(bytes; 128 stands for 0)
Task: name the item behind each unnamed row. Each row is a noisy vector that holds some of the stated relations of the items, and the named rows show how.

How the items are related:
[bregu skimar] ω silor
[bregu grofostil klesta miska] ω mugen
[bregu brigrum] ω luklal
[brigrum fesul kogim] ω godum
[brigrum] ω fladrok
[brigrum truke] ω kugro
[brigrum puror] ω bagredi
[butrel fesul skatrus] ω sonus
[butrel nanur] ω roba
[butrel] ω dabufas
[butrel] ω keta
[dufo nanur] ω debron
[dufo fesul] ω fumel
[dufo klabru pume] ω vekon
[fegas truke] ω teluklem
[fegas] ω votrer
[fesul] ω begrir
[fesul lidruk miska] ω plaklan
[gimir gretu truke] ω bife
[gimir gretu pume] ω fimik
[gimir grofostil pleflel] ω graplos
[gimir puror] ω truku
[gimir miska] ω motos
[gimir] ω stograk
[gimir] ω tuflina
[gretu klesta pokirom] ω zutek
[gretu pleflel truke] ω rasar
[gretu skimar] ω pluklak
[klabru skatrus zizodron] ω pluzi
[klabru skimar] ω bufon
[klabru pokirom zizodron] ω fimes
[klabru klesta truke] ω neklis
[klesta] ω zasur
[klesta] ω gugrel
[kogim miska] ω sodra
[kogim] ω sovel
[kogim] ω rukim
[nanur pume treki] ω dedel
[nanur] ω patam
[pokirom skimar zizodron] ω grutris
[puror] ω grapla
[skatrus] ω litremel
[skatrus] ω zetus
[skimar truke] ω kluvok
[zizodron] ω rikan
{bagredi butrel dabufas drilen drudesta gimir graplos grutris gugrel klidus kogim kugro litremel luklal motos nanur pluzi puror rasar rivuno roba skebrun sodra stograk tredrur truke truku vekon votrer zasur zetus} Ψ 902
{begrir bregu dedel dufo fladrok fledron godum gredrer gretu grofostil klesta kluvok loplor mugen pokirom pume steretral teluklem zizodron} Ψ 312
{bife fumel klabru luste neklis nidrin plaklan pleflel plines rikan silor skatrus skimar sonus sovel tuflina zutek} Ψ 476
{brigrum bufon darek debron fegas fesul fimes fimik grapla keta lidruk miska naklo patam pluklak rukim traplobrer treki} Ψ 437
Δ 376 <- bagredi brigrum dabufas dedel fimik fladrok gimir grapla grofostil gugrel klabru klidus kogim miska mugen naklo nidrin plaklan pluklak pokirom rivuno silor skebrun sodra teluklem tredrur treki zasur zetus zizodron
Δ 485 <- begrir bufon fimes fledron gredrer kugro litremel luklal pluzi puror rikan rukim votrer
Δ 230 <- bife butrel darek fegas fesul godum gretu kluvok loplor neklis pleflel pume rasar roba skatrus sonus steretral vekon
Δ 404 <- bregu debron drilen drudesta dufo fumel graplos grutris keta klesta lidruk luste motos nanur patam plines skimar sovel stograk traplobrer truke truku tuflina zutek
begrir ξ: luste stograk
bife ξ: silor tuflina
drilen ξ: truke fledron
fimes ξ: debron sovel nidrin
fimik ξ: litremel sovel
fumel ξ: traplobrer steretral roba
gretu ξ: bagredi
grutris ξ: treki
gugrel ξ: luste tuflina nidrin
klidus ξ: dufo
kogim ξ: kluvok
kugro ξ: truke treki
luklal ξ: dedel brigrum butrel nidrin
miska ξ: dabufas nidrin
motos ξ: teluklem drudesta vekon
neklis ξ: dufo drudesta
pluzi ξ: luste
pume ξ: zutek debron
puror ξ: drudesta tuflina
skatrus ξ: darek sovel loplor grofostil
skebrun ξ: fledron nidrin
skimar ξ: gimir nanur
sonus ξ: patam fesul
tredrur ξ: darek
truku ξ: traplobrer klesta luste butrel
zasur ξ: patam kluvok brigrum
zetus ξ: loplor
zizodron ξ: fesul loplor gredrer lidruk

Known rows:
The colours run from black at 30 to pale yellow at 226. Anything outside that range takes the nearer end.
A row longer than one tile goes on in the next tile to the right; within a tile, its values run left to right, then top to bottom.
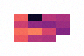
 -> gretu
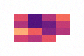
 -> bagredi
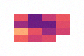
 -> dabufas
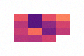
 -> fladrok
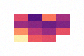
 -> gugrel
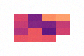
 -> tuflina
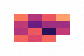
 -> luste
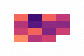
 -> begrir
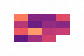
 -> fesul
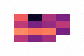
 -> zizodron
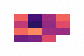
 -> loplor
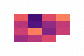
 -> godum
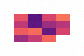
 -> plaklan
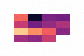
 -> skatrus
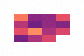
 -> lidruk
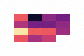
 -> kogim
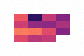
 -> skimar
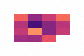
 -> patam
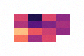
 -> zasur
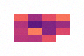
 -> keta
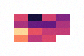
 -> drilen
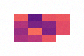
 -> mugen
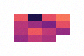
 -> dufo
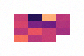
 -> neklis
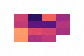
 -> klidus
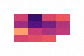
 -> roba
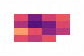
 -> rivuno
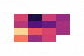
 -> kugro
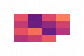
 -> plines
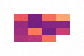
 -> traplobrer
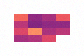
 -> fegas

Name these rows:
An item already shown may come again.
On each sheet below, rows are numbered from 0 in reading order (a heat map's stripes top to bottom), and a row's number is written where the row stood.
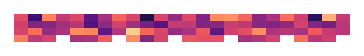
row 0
bife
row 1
sovel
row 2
grutris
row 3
tuflina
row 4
fegas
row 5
neklis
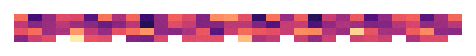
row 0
grofostil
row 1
gugrel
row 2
loplor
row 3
tuflina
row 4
motos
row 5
sonus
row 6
butrel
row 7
pleflel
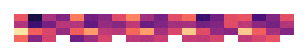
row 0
zetus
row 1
fesul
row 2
brigrum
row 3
nanur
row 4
gimir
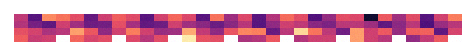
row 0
drudesta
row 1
dabufas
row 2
vekon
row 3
gugrel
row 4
sovel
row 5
truke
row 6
puror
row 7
plaklan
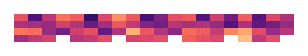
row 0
klabru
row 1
dedel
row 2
gimir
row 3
miska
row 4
truku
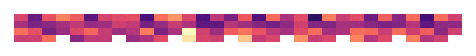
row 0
stograk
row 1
pokirom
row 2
teluklem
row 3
skebrun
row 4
pluzi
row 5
bife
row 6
fimes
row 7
begrir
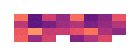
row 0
fimik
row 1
treki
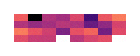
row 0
pume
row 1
fledron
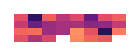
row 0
fumel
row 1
nidrin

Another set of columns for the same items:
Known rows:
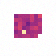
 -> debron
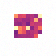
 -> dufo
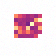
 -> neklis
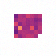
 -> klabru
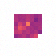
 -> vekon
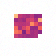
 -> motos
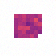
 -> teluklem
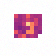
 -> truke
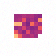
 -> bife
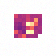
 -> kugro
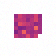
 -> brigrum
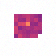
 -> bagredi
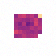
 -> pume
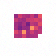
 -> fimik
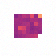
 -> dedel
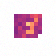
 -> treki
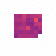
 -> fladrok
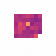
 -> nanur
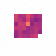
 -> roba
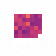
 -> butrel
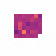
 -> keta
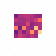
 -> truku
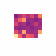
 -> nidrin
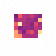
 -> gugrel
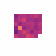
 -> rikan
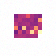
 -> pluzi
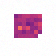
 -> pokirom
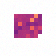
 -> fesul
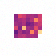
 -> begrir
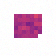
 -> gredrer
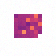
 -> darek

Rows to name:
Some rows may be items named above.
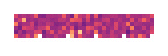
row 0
sonus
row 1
traplobrer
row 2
fimes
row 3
skimar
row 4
plaklan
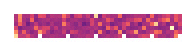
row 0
miska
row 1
mugen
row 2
pume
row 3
zizodron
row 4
sovel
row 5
skatrus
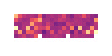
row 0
klidus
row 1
traplobrer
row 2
pluzi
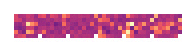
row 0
drilen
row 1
grofostil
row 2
fledron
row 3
luklal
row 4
puror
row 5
drudesta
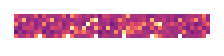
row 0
sonus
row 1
sonus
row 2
neklis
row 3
begrir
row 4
drudesta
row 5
tuflina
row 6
loplor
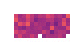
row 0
dabufas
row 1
gretu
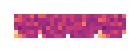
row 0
skebrun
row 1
pleflel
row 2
roba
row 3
skebrun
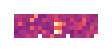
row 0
fesul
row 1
grutris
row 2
stograk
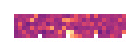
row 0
lidruk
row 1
luste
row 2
skebrun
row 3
fumel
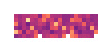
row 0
zetus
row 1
kogim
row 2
luklal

